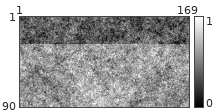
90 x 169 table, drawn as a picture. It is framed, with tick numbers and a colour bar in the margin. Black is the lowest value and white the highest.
The field is mottled with small blotches. No regular stripes run through it. The ninth with the highest average is the bottom middle. The bottom part is higher, past a seam about 30% of the way down.
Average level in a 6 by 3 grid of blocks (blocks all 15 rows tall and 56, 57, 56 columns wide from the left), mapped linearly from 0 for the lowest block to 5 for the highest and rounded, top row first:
100
111
444
444
353
453
